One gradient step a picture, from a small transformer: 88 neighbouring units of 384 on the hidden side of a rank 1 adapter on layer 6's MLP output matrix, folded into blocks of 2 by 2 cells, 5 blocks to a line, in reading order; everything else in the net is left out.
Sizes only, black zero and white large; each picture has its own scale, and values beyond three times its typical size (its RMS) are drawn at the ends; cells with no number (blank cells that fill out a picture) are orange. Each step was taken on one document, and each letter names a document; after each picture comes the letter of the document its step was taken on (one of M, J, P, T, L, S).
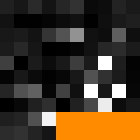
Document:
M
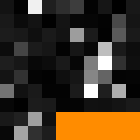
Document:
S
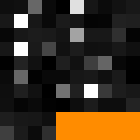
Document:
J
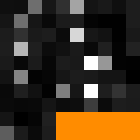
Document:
J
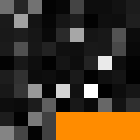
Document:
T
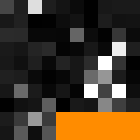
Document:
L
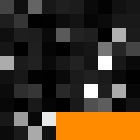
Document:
M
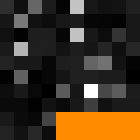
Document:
J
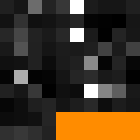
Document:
J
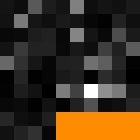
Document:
J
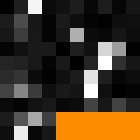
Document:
S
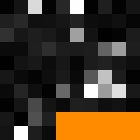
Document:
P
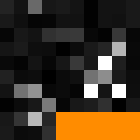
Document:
L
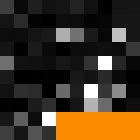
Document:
M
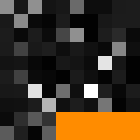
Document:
T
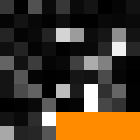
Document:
M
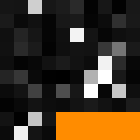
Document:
P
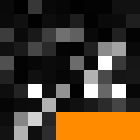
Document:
L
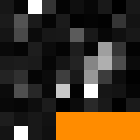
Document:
S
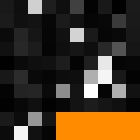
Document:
P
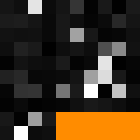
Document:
P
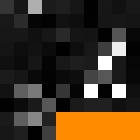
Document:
L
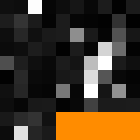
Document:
S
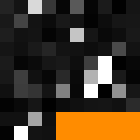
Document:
P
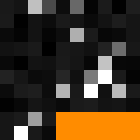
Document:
P
